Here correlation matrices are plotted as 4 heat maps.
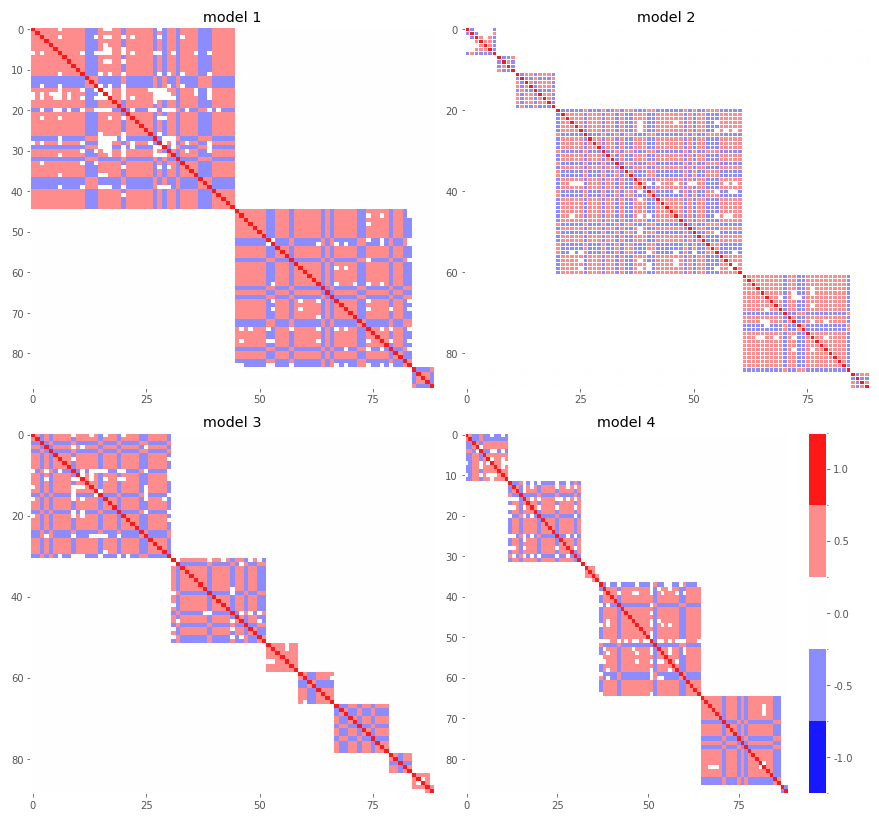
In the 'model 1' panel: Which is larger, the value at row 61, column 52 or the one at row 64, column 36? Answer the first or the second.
the second
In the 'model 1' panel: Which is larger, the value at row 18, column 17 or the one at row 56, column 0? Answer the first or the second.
the first
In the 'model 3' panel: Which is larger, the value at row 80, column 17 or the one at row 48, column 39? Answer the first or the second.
the first
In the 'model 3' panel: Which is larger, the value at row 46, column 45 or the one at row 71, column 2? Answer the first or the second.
the first
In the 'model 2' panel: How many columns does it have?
89
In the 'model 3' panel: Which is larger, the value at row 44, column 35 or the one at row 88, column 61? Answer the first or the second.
the second
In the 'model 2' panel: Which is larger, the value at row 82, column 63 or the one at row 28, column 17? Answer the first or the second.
the first
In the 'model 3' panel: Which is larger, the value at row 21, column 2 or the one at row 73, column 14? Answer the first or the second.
the second
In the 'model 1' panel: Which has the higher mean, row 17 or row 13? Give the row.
17
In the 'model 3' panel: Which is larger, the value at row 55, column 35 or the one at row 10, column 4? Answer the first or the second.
the first
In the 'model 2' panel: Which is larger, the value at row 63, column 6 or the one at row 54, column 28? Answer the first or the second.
the first
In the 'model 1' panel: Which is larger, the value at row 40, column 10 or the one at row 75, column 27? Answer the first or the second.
the first
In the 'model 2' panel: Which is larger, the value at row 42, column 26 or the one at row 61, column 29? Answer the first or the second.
the second
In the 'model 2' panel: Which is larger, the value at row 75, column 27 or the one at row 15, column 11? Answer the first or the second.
the first
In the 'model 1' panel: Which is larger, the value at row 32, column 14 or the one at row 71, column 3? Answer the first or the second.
the first
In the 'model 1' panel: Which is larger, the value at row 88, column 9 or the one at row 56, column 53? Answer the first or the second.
the first
